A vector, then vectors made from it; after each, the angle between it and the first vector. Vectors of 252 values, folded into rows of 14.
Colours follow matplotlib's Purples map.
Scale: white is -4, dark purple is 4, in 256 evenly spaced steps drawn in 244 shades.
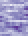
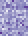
orthogonal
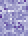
partly aligned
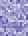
partly aligned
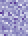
orthogonal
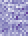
partly aligned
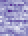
nearly opposite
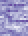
nearly opposite
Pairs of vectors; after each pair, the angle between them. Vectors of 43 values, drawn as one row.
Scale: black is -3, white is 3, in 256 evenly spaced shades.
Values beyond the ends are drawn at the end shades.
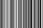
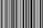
partly aligned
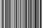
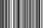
orthogonal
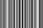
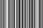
nearly parallel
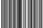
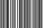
orthogonal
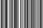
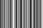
orthogonal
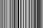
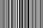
partly opposed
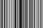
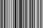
nearly parallel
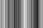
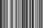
partly opposed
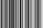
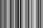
partly aligned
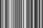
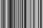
nearly opposite
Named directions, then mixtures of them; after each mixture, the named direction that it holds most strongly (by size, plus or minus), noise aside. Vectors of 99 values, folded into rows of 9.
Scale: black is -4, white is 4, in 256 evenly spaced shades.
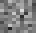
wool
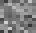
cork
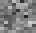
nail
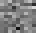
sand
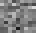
sand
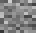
cork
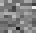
sand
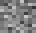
sand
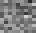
cork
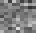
sand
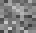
cork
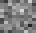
cork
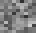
nail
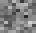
nail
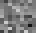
cork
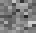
nail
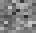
nail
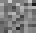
sand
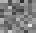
cork
